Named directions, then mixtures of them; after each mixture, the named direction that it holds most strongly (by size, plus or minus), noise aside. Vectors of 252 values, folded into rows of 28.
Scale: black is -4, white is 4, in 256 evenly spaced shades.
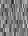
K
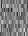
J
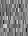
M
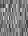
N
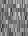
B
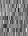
M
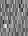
M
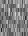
B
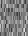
J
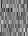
J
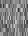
N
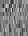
N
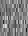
M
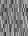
K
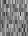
J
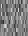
M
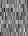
J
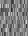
K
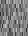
M
